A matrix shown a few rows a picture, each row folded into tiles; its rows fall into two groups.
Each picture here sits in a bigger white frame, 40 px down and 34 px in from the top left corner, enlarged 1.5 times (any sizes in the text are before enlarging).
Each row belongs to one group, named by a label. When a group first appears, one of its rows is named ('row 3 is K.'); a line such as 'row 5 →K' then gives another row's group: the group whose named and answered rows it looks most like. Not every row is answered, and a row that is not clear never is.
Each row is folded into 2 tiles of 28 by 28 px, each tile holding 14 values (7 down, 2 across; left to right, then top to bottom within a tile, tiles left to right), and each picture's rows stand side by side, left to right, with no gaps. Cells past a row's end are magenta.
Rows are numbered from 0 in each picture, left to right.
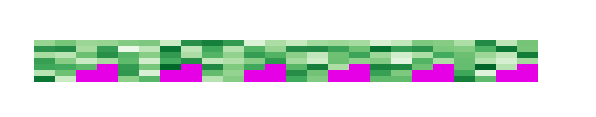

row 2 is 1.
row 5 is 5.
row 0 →5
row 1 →1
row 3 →5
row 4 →5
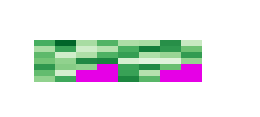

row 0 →1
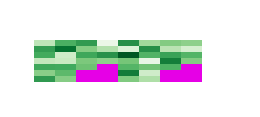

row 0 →5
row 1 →1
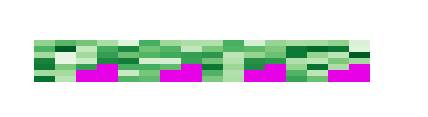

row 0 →5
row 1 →5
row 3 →5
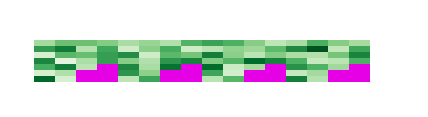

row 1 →1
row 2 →1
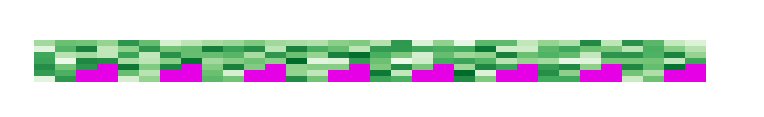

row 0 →1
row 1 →1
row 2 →5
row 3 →5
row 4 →5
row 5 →5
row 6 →5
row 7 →1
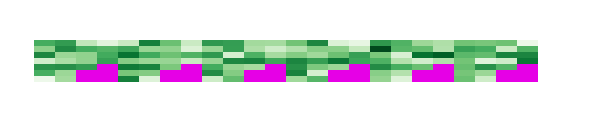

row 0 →1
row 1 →5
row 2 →1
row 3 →1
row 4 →5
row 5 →5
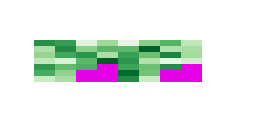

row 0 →1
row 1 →5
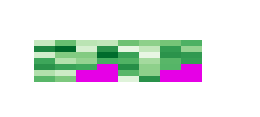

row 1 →1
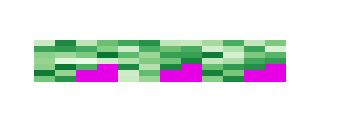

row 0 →5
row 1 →1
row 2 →1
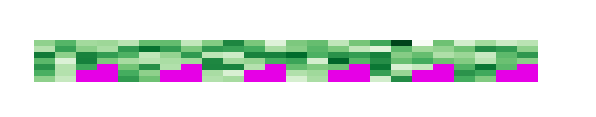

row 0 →1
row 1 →5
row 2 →5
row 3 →1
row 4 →1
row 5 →5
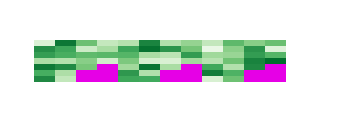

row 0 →5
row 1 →5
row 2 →1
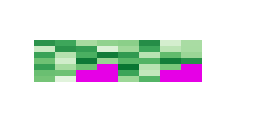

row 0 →1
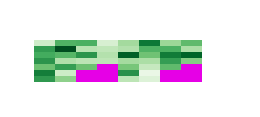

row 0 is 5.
